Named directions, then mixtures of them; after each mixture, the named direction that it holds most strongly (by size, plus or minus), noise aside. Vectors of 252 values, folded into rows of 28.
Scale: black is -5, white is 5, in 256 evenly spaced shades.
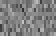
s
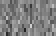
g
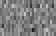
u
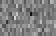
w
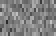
s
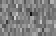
w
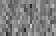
g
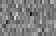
w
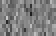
g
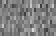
u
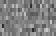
u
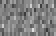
u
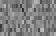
s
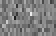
w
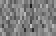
u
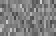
s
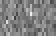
w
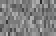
s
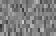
s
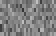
s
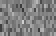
s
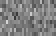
w
